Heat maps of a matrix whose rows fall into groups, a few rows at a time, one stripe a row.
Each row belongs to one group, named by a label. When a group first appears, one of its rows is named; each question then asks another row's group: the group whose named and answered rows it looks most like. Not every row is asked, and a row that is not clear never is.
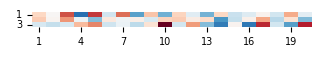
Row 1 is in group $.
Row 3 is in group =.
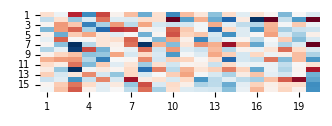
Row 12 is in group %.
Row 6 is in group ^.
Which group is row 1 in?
$
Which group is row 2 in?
=
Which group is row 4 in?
^
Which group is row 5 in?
=
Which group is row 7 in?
%
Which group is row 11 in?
$
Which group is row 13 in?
=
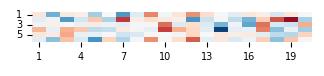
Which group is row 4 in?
=
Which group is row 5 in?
$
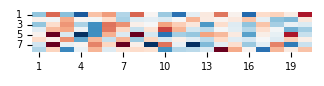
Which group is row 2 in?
$
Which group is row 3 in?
^
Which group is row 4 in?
^
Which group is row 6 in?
$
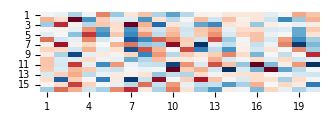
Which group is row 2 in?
$
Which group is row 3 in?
^
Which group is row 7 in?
^
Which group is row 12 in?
=
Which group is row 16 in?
^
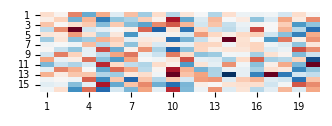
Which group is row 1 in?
$
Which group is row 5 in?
$
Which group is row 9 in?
^
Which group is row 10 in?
=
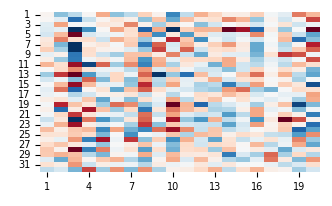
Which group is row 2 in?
%
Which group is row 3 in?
^
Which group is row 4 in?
%
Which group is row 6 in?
^
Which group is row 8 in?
%
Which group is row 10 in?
%
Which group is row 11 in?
$
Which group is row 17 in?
%
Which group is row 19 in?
^
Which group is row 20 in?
=
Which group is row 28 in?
$
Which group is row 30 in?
=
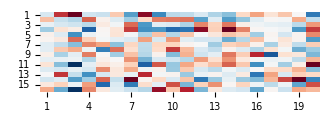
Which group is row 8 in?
^
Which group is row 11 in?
%
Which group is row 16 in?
%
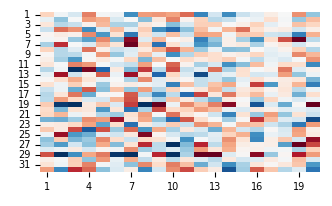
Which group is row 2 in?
=
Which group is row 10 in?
%
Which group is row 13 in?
^
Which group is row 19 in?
%
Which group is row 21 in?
=
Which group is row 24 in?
$
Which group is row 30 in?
$
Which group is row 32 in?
=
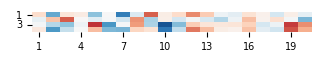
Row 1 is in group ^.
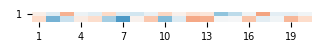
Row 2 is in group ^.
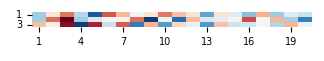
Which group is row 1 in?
^
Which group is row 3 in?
$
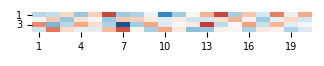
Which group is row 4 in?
^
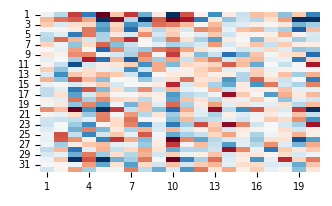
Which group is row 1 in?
$
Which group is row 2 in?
^
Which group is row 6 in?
^
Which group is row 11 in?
%
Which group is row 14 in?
=
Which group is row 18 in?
$
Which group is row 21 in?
$
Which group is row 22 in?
$
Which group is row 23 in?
%
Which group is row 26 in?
^
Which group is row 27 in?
=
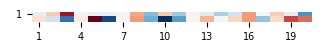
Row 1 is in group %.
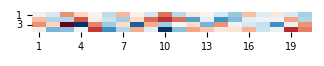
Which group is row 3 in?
$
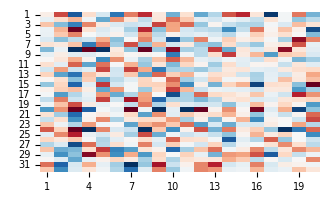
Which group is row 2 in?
^
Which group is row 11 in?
$
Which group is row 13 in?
%
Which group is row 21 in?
%
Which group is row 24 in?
$
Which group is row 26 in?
=
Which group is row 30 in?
%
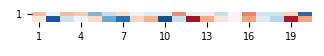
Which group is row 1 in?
=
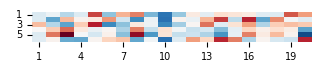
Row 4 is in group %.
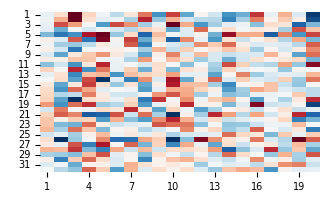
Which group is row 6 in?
$
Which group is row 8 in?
%
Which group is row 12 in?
$
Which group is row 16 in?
=
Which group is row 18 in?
%
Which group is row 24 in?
=
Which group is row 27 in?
$
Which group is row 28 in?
=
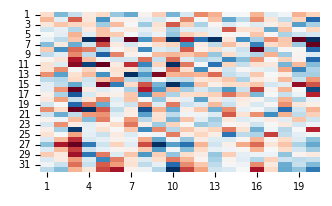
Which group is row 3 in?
^
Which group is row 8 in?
=
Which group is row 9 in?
^
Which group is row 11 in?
$
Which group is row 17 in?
%
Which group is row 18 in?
^
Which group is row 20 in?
$
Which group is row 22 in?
$
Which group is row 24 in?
%
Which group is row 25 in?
=
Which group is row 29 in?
$
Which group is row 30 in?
^
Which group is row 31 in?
$
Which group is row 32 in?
$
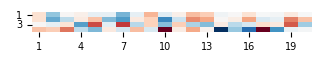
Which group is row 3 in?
$
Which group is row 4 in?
=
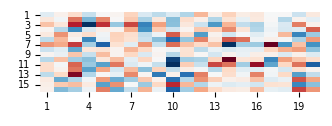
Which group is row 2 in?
$
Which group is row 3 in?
$
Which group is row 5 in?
^
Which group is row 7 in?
=
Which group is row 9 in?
$
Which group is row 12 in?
$
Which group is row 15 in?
^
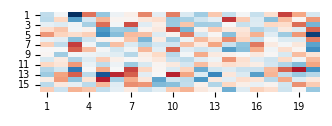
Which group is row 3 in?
$
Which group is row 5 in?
=
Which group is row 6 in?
%
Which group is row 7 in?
=
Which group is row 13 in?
^
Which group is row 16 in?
=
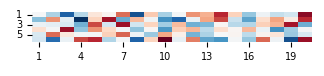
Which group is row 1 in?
%
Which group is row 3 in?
$
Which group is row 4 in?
$
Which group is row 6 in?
=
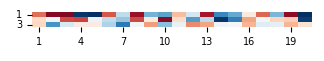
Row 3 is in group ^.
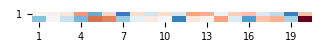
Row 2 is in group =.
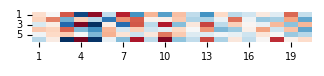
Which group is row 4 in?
=
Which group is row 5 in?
^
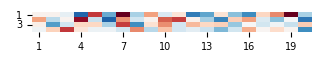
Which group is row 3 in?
%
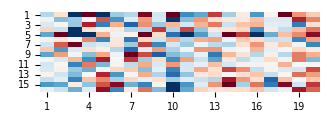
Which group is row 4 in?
%
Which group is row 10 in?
$
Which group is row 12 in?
%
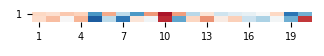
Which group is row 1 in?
^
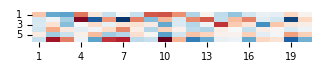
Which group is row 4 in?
^
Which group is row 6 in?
^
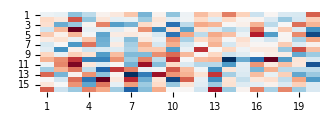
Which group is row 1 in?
%
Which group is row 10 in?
=
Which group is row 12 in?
^
